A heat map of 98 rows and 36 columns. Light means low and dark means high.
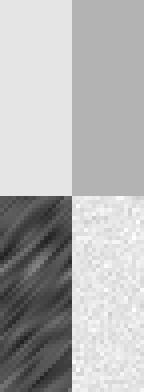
It is made of 2 by 2 panels. Panel 1,1: very low, flat. Panel 1,2: low, flat. Panel 2,1: high, slanting up to the right. Panel 2,2: very low, fine-grained, faint in contrast.
